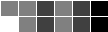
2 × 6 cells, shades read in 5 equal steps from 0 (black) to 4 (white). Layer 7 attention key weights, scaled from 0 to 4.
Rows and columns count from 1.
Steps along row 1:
same down up down down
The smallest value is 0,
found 2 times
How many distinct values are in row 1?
3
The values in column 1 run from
2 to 4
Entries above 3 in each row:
0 1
